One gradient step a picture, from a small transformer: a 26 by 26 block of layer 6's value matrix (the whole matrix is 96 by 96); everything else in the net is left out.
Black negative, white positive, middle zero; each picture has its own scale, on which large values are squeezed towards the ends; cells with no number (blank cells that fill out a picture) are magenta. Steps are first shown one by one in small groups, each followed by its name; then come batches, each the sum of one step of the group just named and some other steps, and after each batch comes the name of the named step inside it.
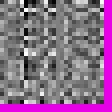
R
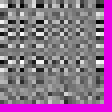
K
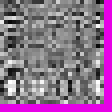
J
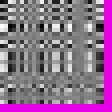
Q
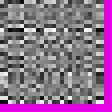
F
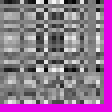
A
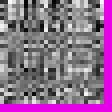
Q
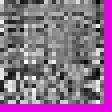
J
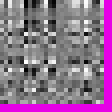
F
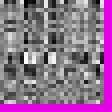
A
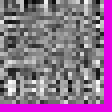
J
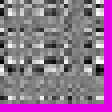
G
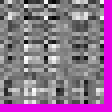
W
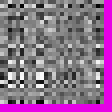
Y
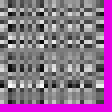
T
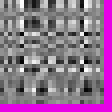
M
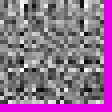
M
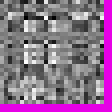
W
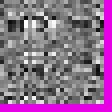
G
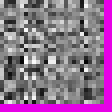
M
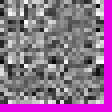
G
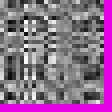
W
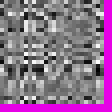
G
